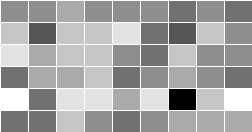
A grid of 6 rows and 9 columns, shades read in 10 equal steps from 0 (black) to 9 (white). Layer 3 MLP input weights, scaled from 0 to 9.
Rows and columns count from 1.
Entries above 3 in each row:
9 7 9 9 8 9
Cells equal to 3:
2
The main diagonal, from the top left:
5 3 7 7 6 5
